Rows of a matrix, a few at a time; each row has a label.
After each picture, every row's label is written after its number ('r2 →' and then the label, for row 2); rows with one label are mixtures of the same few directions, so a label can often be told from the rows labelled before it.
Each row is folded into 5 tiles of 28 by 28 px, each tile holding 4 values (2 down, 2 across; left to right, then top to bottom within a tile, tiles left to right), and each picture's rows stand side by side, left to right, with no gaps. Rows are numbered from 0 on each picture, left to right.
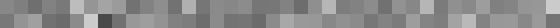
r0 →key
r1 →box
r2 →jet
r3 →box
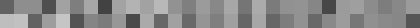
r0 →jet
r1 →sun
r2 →jet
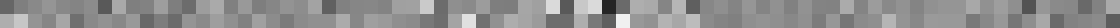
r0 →jet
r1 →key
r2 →box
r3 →box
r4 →box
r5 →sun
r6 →box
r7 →jet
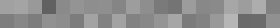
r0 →jet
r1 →key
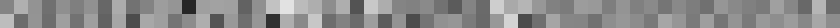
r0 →sun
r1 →jet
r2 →sun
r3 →key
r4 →key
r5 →sun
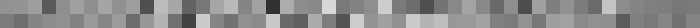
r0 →jet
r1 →box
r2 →jet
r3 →jet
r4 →box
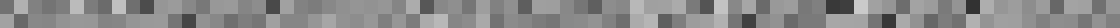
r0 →sun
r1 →box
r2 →box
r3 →jet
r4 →key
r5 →box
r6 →box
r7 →sun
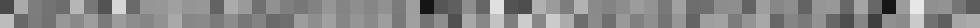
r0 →sun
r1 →sun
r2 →sun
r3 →sun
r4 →sun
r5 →jet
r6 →key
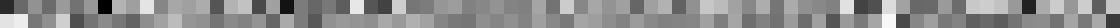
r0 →jet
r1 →sun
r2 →sun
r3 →sun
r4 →sun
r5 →sun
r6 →box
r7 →jet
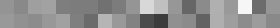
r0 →key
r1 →jet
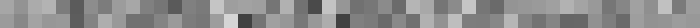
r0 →key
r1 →key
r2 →box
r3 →key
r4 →jet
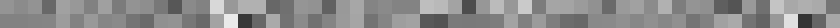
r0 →jet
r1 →key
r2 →key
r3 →jet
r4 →jet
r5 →key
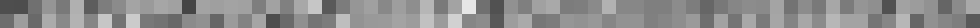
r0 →sun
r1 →jet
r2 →box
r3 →key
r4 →jet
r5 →sun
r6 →jet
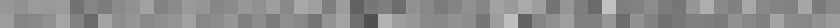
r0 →key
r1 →box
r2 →key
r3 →key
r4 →box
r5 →jet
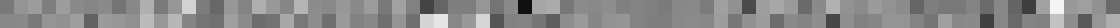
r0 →key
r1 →key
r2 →sun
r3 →jet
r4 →jet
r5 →jet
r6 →key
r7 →key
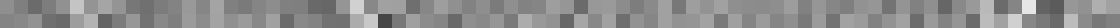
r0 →key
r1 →sun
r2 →key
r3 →key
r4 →sun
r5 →sun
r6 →jet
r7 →key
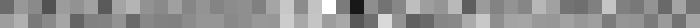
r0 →jet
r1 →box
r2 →key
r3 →box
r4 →jet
